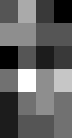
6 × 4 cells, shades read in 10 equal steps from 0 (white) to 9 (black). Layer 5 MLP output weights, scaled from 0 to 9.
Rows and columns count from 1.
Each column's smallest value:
4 0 4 2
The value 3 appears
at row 1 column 2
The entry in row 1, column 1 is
6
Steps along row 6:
down same down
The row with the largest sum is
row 3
